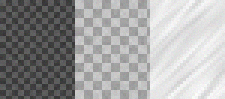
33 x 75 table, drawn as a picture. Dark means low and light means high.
The table splits into one row of 3 panels. Panel 1,1: low, checkered. Panel 1,2: high, checkered. Panel 1,3: very high, slanting up to the right, faint in contrast.
